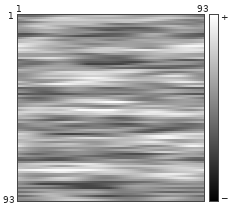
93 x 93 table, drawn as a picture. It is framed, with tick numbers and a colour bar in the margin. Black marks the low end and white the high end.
The values follow a bell shape. Streaks run across, left to right. There is no overall slope. Stripes running across repeat 6 times from top to bottom.
